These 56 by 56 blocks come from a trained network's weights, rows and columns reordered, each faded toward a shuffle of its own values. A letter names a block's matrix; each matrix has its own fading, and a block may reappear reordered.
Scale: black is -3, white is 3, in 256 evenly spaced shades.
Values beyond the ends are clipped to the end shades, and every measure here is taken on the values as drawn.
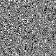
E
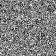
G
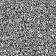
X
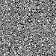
E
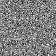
G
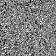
E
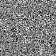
X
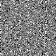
E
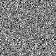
X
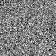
G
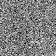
G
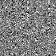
E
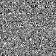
X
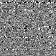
X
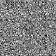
X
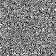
G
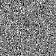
E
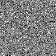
X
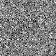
X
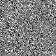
E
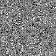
E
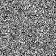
G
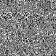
X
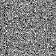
E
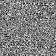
X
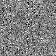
E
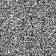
G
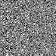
E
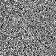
G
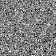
X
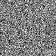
E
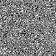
X
